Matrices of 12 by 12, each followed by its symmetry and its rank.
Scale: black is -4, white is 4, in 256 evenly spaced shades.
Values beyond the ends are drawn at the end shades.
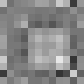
symmetric, rank two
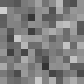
neither, full rank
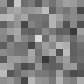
neither, full rank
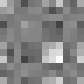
symmetric, rank two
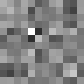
symmetric, rank two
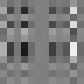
neither, rank one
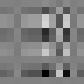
neither, rank one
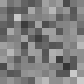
symmetric, full rank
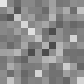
symmetric, full rank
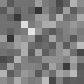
symmetric, full rank
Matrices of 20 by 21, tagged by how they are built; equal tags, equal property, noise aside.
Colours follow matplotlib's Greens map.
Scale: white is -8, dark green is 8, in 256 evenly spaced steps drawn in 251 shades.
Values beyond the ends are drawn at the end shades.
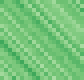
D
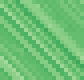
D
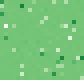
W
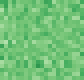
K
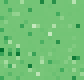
W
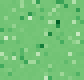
W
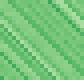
D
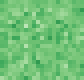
K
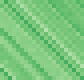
D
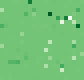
W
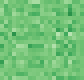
K
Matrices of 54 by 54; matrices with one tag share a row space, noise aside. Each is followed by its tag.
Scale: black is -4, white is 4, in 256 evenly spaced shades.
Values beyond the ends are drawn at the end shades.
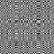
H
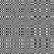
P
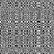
H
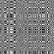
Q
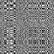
Q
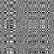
Q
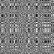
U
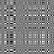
Q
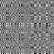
P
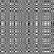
U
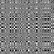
U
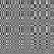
P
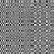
P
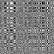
Q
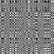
U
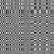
P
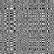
Q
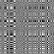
Q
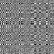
P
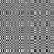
P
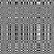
H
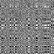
U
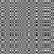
U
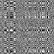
Q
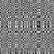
H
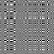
Q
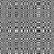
H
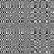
P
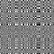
H
